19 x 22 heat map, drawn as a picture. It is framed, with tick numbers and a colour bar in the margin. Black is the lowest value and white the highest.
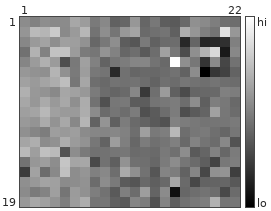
The top right is the roughest part. In the top right lies a patch that is rougher than the rest. A vertical seam about 30% of the way across splits the table, and the left part is higher. There are no regular stripes.
